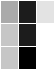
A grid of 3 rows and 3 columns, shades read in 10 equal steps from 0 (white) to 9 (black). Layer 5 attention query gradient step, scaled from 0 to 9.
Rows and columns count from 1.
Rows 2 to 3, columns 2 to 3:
8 0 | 9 0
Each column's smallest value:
2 8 0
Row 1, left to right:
3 8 1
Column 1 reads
3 2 2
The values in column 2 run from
8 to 9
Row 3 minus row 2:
0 1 0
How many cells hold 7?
0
